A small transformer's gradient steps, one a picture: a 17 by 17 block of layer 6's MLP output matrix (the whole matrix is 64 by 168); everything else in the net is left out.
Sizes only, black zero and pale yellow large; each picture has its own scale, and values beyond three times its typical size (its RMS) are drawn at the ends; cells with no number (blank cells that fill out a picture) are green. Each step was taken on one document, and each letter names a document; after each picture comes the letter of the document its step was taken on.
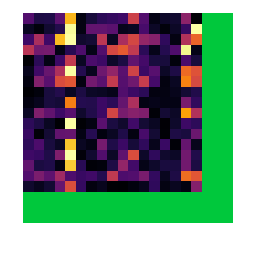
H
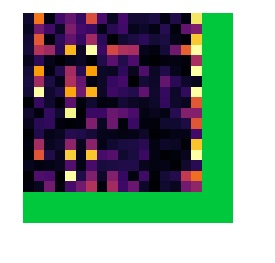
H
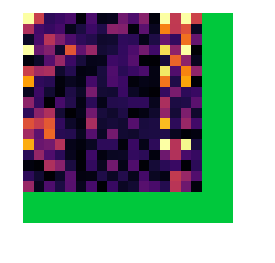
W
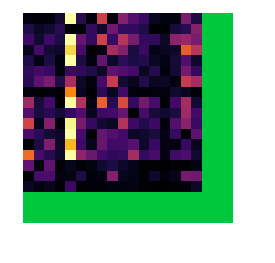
H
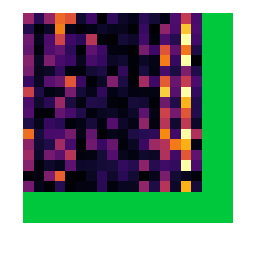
W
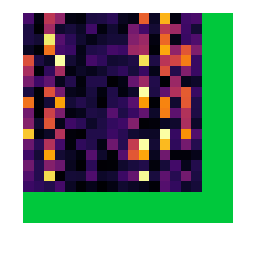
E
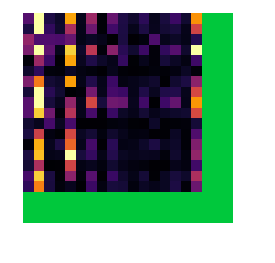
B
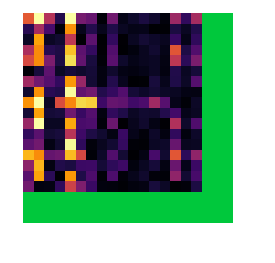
B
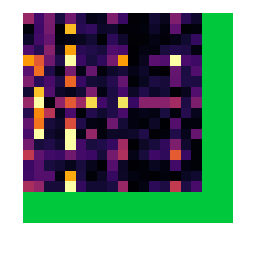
B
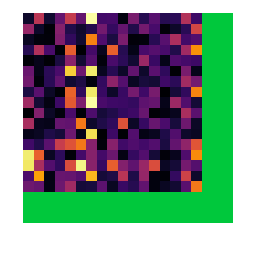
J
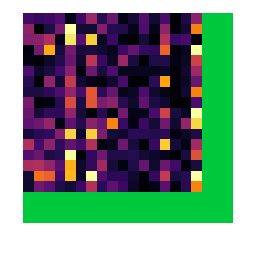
J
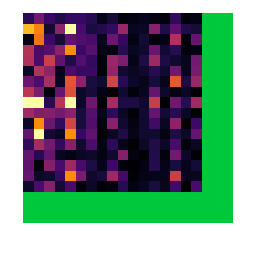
B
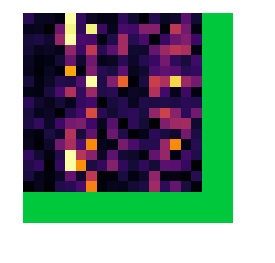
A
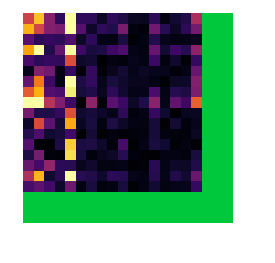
B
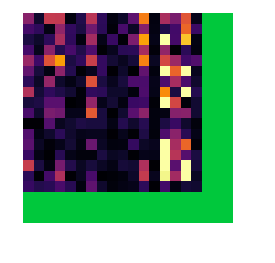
W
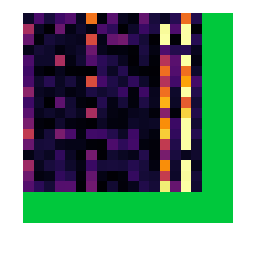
W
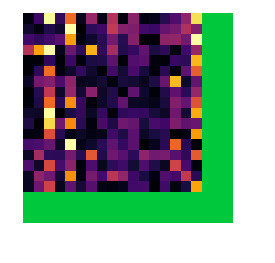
H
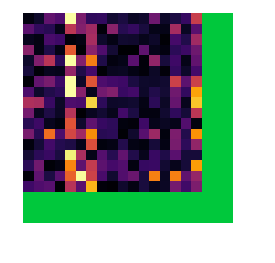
J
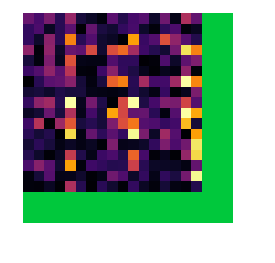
H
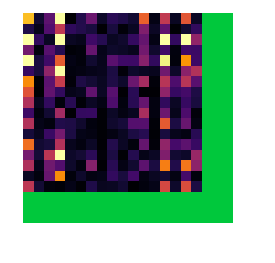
W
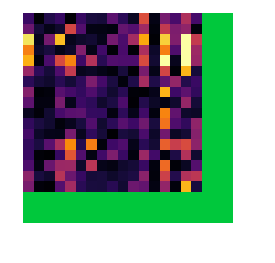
W
